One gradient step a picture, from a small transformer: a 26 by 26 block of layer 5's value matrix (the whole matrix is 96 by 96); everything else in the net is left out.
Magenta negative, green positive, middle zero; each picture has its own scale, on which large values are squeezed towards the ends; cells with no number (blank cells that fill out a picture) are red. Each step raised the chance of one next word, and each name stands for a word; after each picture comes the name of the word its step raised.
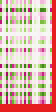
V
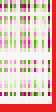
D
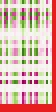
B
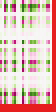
D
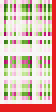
D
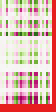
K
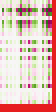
V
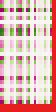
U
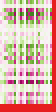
B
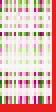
K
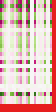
D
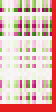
K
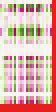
U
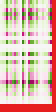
B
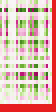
V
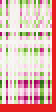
K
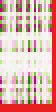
U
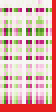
U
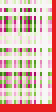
V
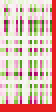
V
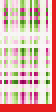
B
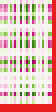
D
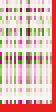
U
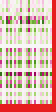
V
